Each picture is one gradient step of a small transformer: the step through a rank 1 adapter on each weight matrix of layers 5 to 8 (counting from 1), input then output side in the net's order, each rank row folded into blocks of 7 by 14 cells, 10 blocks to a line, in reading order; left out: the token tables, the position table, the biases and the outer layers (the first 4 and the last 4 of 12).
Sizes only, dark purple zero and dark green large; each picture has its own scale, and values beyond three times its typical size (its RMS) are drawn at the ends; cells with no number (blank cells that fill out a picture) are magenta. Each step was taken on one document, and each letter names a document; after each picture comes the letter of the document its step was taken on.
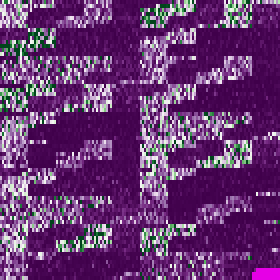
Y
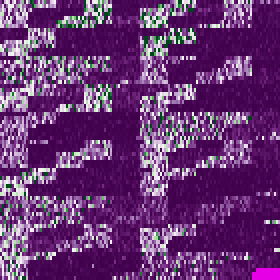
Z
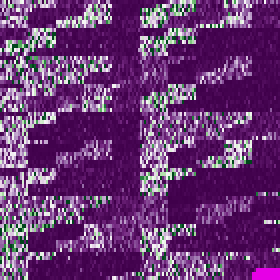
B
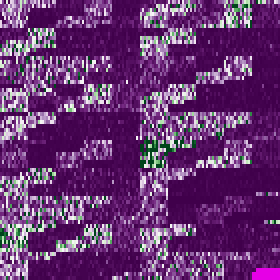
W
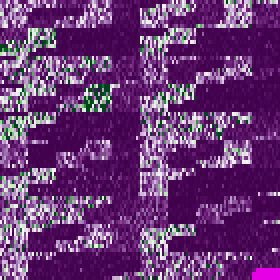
B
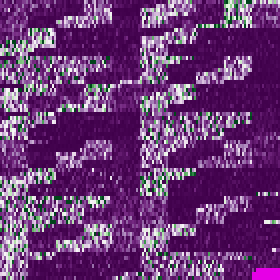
Y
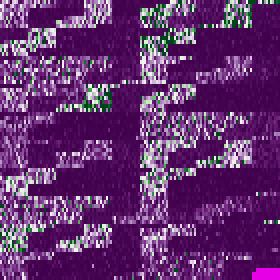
Z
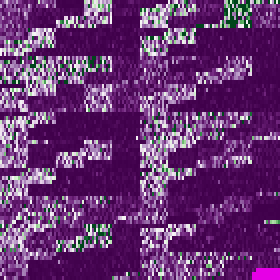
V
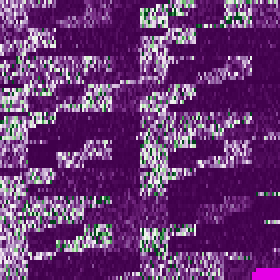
Y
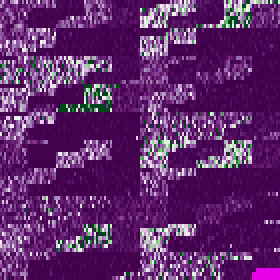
V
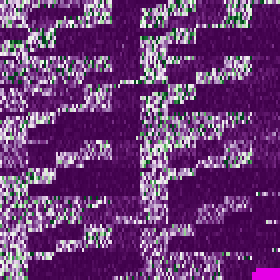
Z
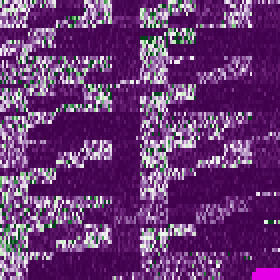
Z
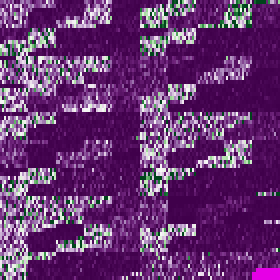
W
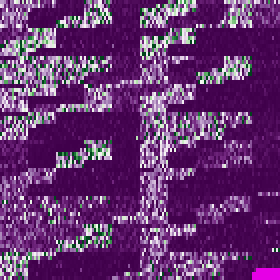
V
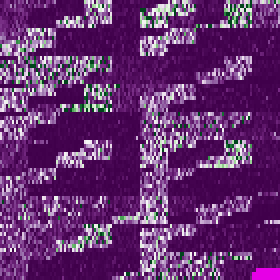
V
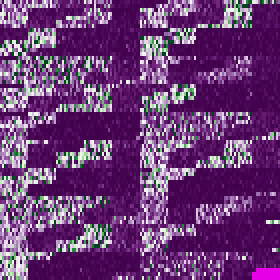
Z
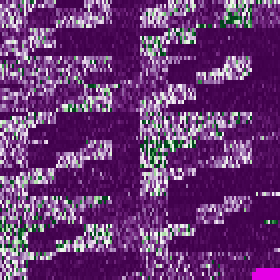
W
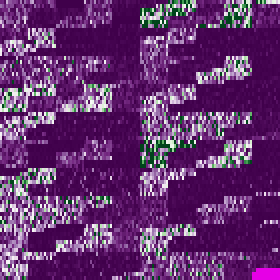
W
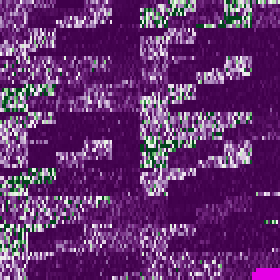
W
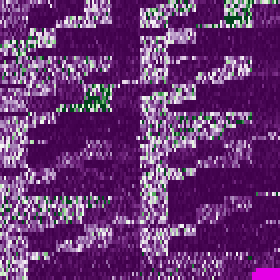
B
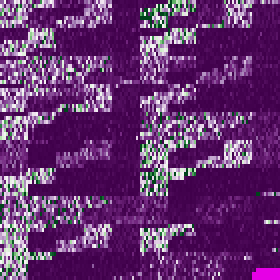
Z
